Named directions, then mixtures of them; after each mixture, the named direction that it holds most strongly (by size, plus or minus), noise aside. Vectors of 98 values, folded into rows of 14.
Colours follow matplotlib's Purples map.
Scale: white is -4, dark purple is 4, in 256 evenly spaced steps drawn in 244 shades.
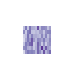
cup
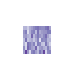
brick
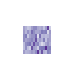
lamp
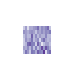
brick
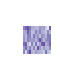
brick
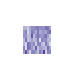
brick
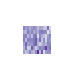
lamp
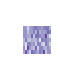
brick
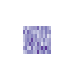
cup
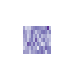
lamp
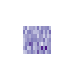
cup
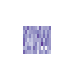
cup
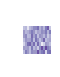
lamp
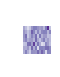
lamp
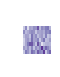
cup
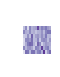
cup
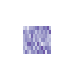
brick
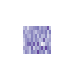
lamp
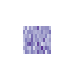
cup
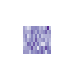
lamp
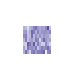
brick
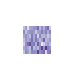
lamp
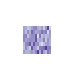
lamp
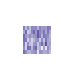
cup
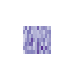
cup
